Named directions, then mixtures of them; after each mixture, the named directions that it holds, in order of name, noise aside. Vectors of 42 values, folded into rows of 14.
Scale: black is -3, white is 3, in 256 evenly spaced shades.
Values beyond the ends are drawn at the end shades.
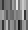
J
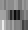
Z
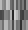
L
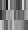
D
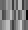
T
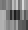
J, Z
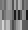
T, Z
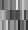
J, Z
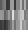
L, Z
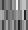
J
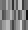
T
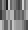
D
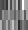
D, J
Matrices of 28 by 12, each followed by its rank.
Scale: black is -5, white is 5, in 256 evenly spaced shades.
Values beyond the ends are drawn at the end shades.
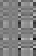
one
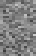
full rank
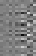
two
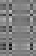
one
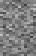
full rank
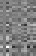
two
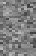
full rank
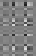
one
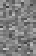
full rank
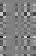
one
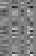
two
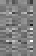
two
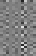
two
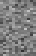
full rank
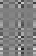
one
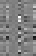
two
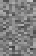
full rank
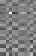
two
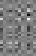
two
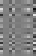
one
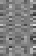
two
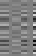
one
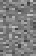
full rank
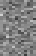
full rank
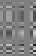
one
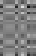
one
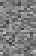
full rank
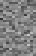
full rank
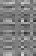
two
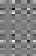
one
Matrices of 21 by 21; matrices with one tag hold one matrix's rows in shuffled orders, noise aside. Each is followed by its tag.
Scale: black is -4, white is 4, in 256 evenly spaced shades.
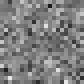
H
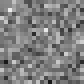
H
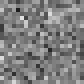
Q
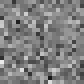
Q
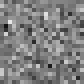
H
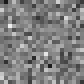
H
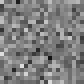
Q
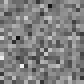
Q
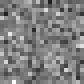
H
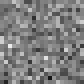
H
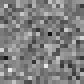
H
